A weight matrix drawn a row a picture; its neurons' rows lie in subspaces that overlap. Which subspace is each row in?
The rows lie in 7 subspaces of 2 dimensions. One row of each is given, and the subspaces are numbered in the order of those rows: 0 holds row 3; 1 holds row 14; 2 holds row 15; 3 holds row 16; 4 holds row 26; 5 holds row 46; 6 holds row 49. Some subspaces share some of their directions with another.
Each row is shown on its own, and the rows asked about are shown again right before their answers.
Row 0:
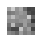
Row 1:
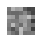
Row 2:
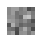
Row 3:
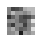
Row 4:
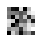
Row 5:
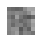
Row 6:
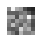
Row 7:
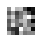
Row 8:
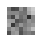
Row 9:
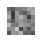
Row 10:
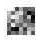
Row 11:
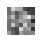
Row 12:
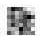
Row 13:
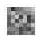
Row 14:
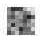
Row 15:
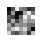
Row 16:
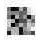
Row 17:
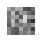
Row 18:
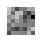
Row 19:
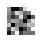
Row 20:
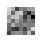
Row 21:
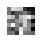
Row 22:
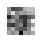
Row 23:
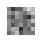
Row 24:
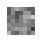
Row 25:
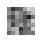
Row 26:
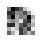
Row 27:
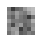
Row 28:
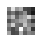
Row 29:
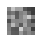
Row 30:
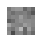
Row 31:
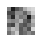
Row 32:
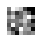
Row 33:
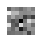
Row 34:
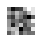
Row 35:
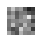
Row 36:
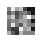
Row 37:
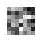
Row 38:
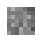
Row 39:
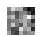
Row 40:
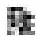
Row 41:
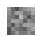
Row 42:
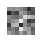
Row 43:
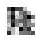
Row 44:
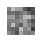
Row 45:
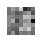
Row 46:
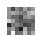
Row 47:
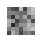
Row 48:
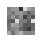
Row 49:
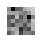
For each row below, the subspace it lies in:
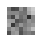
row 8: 3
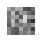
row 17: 6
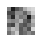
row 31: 4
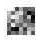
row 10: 2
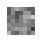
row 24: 2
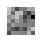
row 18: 2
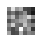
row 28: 5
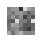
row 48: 3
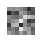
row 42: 4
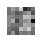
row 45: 3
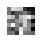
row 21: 0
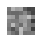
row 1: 0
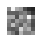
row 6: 6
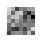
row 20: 2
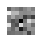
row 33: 4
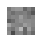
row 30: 5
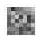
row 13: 6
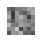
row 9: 0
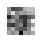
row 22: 0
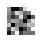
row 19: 1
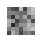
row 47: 3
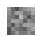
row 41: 1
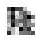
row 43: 0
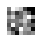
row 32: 1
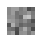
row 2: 5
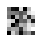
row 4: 3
